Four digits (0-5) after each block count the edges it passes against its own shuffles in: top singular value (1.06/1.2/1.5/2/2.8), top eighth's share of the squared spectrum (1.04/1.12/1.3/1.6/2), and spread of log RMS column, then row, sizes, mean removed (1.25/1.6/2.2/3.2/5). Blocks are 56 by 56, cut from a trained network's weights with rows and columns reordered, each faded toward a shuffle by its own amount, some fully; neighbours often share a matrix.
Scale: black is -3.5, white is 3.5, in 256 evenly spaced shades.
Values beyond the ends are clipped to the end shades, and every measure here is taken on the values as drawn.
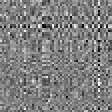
5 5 3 3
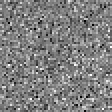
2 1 0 0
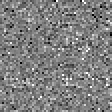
3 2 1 1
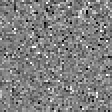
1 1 1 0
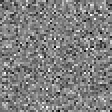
3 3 1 1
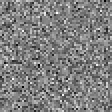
3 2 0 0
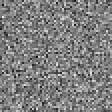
2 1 0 0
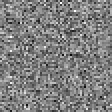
3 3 1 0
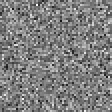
1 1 0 0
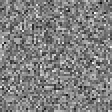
3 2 0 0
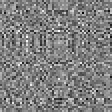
4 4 1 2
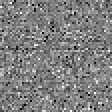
2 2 0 0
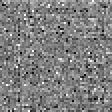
2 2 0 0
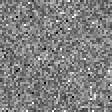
0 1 0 0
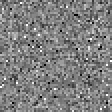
1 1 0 0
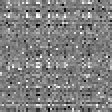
4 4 2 2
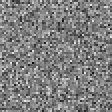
0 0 0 0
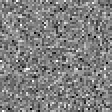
0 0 0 0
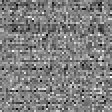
3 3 2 1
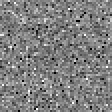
1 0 0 0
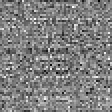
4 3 1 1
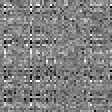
4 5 3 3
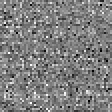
2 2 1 0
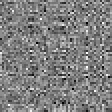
4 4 3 2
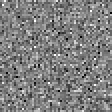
2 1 0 0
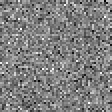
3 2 0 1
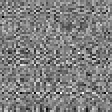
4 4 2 3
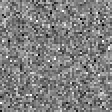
1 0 0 0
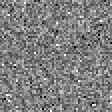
1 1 0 0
